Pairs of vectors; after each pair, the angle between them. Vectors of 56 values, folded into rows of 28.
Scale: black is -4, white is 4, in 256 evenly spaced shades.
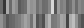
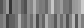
partly aligned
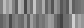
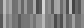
partly aligned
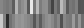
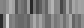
nearly opposite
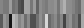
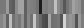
partly opposed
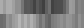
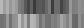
nearly parallel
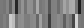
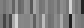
orthogonal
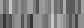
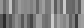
nearly parallel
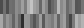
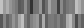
nearly opposite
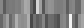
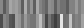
partly aligned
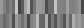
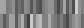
orthogonal
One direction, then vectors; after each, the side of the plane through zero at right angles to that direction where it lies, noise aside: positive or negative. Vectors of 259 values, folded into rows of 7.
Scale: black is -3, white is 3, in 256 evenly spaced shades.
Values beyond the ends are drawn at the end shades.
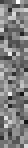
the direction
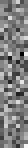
positive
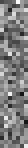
positive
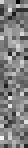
negative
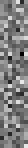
positive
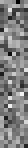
negative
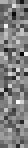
negative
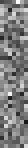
positive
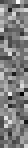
positive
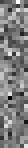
positive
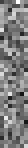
positive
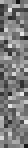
negative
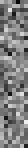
negative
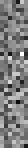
negative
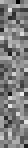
negative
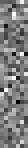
positive
